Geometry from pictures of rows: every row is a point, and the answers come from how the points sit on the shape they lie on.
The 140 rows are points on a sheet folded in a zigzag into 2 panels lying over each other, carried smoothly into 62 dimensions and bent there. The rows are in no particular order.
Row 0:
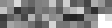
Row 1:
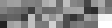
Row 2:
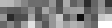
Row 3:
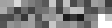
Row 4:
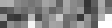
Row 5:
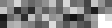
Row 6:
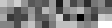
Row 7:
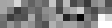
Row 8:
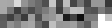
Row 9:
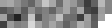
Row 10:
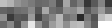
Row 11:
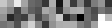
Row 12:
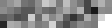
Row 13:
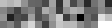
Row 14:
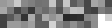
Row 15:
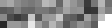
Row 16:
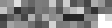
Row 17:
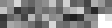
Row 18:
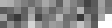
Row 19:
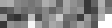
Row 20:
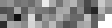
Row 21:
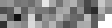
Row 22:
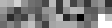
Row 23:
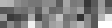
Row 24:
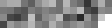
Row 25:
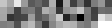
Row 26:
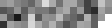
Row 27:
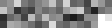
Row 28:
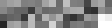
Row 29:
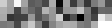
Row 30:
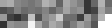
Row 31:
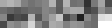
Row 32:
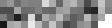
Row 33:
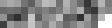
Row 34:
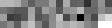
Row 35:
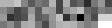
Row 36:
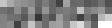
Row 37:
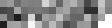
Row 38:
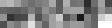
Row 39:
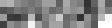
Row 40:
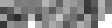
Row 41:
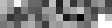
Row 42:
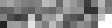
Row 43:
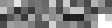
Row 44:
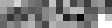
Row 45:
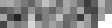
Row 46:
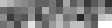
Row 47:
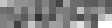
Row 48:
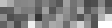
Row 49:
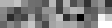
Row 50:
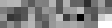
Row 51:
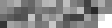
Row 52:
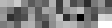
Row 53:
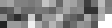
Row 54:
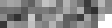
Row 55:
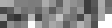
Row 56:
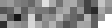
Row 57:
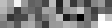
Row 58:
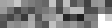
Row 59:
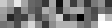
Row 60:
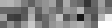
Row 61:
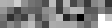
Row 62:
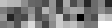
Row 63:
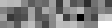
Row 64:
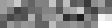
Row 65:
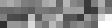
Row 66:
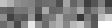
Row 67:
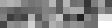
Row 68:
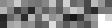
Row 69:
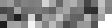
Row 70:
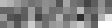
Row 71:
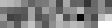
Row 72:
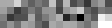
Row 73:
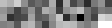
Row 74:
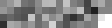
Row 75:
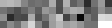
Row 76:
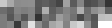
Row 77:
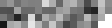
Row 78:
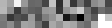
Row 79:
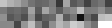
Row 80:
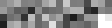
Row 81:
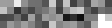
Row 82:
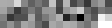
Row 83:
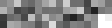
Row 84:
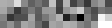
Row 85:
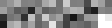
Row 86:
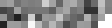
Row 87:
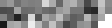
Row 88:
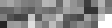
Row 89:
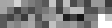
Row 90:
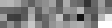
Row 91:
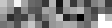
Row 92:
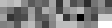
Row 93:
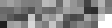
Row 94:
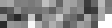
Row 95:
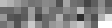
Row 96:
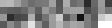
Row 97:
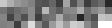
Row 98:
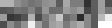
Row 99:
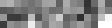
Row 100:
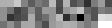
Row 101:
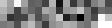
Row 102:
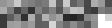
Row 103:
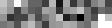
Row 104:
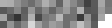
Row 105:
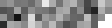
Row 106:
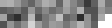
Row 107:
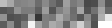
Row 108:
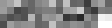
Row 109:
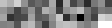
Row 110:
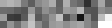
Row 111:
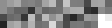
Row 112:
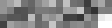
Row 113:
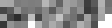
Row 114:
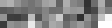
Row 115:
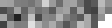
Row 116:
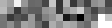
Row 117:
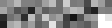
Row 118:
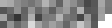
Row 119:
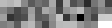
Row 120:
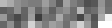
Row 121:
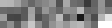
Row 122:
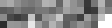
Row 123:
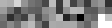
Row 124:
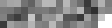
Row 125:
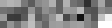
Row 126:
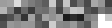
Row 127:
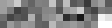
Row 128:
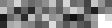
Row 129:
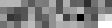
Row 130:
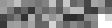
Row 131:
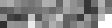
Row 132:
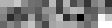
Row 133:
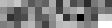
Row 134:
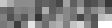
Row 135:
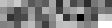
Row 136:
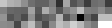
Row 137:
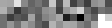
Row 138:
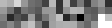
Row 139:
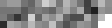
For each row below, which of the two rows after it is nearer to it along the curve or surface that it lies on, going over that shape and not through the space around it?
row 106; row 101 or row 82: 82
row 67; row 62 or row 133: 62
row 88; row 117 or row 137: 117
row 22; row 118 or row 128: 128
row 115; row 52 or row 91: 52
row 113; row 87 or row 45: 87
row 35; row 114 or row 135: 135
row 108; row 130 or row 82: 82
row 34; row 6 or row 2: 6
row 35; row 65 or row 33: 33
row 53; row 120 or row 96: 96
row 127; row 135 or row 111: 135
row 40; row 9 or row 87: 87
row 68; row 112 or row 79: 112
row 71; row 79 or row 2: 79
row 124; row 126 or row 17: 17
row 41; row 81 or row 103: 103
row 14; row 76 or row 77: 77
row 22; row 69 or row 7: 7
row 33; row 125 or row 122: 125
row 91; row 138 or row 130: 138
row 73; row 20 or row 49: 49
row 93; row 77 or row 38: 77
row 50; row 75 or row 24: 24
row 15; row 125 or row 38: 38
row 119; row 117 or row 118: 118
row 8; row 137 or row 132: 132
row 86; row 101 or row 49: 49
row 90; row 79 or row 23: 79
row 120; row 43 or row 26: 26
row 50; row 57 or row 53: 57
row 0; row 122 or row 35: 35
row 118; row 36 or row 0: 36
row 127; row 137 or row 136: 137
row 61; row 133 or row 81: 81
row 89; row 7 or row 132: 132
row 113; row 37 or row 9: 37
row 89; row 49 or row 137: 49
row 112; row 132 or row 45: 45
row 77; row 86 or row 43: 86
